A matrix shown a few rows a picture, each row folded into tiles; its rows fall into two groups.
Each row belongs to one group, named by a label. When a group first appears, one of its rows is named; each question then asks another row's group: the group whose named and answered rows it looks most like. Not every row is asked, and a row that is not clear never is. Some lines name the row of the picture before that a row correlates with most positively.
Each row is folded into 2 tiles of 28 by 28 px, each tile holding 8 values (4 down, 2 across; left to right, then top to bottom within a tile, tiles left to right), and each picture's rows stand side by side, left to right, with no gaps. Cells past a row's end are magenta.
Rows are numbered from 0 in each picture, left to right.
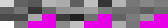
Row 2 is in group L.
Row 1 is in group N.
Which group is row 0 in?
L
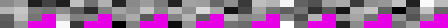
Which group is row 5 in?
L
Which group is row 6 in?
N
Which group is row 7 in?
N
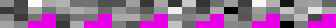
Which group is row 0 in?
N
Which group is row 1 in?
N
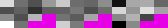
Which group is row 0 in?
L
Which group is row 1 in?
L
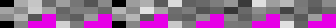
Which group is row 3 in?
L
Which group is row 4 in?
N
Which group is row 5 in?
L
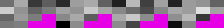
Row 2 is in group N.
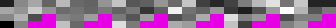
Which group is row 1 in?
L
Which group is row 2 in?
L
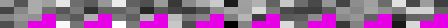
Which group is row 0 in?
N
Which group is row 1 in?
L
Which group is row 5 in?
L
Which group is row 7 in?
N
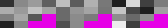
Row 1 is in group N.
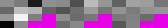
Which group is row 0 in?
N
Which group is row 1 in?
N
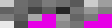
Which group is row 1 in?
N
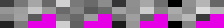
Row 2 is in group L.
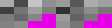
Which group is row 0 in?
N
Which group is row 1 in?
N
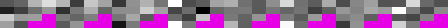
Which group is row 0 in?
N
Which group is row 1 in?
N
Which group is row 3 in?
L
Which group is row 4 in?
L
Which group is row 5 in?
L
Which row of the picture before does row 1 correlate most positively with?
0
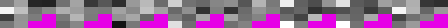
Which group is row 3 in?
L
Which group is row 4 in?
N
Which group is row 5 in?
L
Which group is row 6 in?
L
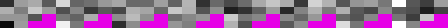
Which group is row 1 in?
L
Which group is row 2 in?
N
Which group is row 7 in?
L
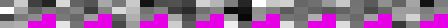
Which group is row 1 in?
L
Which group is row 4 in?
N
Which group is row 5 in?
L
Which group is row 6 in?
L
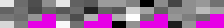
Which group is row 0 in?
L
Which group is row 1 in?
L
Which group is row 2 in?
N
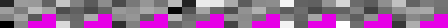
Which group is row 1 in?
L
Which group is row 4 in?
N
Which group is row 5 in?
L
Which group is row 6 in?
L
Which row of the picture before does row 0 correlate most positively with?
3
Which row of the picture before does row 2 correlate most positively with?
3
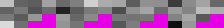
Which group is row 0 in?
L
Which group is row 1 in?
N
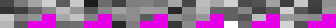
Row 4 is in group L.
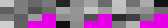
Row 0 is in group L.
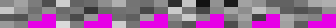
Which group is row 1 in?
L
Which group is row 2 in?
L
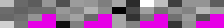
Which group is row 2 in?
N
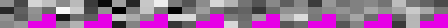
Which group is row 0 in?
N
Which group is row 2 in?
N
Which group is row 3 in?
N
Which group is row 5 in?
N
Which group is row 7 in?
N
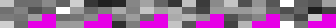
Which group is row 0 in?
L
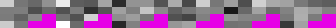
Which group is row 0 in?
L
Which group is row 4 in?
N
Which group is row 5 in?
N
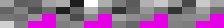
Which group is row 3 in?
N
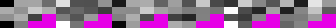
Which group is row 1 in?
L
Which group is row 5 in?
N
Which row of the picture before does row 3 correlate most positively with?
1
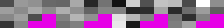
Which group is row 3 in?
N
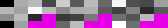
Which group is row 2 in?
L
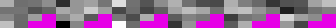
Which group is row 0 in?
L
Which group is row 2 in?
L
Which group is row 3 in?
N
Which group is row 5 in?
N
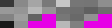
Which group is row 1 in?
L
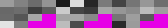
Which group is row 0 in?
L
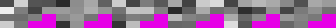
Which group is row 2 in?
N
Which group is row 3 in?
N
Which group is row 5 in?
N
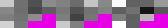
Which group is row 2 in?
L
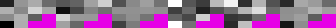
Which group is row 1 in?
N
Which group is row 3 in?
L
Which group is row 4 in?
N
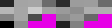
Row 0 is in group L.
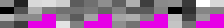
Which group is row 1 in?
L
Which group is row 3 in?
N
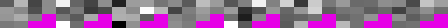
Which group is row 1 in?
L
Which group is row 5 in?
N
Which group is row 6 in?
L
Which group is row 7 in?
N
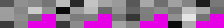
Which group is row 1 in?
N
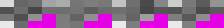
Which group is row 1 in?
L
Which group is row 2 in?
L
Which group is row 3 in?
L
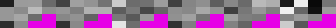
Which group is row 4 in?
N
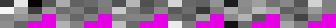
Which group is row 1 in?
L
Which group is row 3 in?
L
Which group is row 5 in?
N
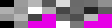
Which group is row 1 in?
L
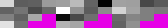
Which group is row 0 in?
L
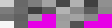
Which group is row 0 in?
L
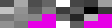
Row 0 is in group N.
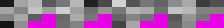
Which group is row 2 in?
N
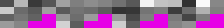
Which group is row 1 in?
L
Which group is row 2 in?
N
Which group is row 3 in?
N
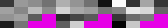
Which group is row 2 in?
N
